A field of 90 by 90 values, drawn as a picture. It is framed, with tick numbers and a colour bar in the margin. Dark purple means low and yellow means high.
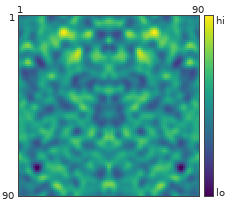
Slope: none. Grain: blotchy. Average level on the scale: 50%. Mirror symmetry: left to right. Histogram: bell-shaped. Lone odd cells: none.
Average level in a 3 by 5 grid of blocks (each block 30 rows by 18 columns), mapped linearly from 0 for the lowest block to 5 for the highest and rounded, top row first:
3 5 3 5 3 / 3 2 0 2 3 / 1 4 3 4 1
